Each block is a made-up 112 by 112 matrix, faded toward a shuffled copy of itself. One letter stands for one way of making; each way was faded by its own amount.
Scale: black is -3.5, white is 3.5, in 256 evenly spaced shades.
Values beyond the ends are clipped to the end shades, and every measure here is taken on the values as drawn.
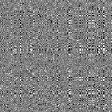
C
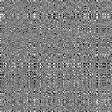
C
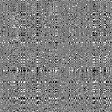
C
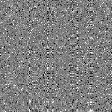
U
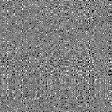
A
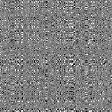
A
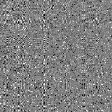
U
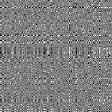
C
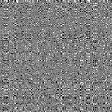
A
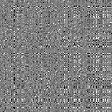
C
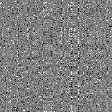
U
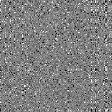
U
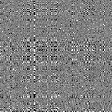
C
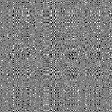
C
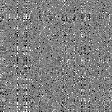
U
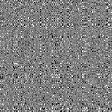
A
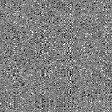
U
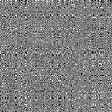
A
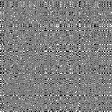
C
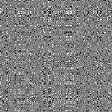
A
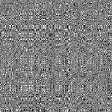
A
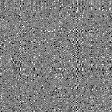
U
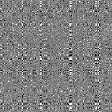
C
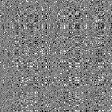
A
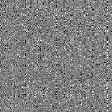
U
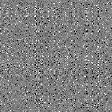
U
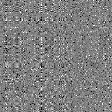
U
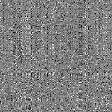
U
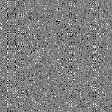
U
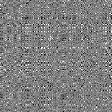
A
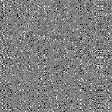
U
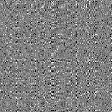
A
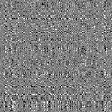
A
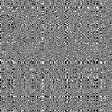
C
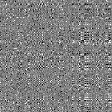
A
